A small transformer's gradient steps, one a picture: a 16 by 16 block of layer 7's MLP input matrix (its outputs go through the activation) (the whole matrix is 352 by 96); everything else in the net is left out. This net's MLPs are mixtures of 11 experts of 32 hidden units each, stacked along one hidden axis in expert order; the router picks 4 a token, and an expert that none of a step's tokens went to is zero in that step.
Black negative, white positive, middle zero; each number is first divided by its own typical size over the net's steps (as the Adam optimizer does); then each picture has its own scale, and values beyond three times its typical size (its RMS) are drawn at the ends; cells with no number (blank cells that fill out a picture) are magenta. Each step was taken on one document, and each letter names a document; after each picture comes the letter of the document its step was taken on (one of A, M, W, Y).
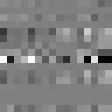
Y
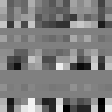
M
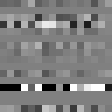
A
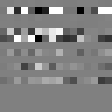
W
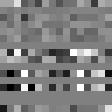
A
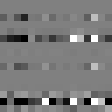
W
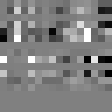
Y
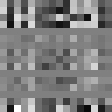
M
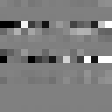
Y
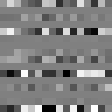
A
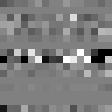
Y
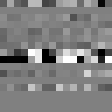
A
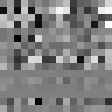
M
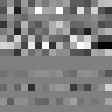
Y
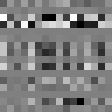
M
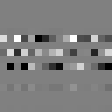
W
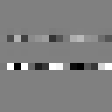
W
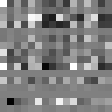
M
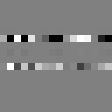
W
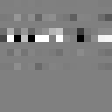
W
